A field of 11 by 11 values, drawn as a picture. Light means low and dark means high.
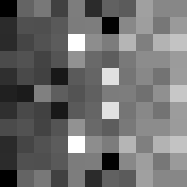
Overall the values sit about 60% of the way up the scale. It is mirror symmetric from top to bottom. The field climbs toward the left.
